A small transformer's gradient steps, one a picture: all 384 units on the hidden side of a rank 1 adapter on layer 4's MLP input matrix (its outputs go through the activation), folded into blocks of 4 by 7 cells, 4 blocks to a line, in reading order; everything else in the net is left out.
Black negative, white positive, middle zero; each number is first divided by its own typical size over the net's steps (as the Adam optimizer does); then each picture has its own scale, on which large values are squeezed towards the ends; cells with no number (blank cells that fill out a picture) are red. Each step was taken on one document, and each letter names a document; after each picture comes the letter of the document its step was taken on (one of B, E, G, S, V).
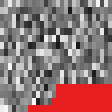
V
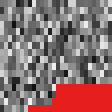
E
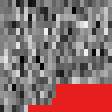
E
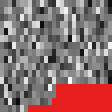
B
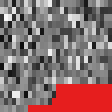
B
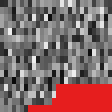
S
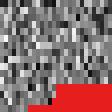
B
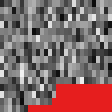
S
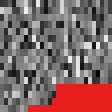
B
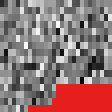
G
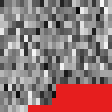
E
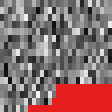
V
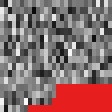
V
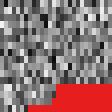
S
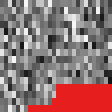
B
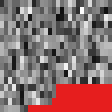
E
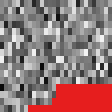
E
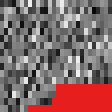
B
